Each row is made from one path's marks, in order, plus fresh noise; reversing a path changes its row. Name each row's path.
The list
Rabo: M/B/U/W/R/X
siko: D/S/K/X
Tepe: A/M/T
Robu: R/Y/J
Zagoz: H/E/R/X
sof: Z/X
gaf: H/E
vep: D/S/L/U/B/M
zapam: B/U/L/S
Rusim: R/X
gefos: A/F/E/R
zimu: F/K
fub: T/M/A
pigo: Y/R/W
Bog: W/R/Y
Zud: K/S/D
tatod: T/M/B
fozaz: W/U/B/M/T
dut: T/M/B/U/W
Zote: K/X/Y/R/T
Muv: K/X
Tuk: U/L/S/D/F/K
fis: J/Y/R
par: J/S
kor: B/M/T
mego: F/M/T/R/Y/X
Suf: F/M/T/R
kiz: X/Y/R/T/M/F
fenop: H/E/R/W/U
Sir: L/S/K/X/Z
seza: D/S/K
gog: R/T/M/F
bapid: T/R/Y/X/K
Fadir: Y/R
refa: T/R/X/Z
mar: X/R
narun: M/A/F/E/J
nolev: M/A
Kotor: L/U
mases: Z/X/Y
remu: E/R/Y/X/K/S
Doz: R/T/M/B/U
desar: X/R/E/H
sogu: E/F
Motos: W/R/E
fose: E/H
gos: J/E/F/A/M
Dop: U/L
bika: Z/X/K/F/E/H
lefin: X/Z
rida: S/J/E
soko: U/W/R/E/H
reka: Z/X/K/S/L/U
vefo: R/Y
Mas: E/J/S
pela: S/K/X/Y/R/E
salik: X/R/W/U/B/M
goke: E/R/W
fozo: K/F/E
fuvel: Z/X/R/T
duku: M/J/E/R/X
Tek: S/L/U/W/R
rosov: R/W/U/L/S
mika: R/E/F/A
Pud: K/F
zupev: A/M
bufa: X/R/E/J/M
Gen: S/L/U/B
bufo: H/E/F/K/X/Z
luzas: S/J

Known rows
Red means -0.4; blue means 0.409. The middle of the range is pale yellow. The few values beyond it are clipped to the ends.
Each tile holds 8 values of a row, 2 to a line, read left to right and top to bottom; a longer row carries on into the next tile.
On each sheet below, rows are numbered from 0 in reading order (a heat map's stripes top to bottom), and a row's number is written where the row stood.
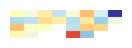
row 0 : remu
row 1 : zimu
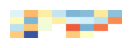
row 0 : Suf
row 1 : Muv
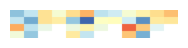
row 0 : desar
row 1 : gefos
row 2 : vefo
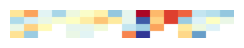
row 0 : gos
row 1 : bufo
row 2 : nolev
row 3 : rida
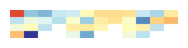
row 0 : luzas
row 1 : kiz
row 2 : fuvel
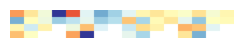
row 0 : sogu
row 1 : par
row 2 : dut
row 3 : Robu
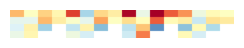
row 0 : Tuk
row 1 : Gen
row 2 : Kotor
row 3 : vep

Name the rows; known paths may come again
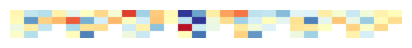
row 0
fuvel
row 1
tatod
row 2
Gen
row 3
mar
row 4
rida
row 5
bapid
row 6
Zote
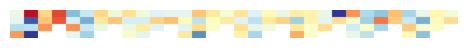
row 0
nolev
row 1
desar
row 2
bika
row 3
mego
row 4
pela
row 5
fozo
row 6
sof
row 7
bufa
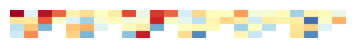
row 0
Kotor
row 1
Robu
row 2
Dop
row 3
duku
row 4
vep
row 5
gog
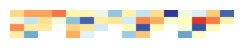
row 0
Fadir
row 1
mika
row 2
fose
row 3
gaf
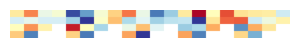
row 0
fis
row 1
Rusim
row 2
par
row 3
zupev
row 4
kor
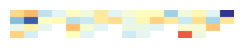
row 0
gefos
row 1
remu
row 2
bufo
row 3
Pud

